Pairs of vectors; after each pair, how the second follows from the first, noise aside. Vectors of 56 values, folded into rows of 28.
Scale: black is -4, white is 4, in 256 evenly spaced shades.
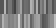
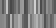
shuffled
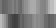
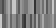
shuffled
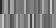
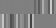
partly zeroed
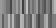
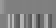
partly zeroed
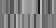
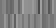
shrunk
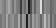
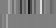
partly zeroed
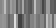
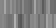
shrunk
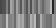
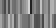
wrapped around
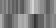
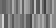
shuffled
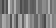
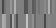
partly zeroed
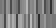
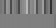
partly zeroed
